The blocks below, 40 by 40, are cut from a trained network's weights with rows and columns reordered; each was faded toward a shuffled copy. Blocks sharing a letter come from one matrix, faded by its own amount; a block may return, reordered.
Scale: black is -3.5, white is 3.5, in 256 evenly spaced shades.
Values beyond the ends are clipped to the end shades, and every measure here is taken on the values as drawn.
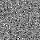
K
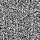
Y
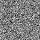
Y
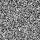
Y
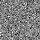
K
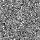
K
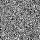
Y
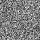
Y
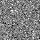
K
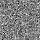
K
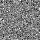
K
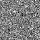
K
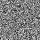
Y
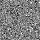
K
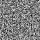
Y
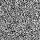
Y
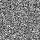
Y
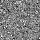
K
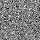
K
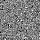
K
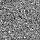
K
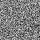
Y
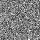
Y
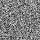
Y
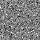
K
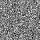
Y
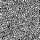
K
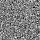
Y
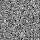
K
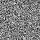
Y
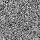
Y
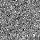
K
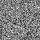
Y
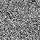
Y
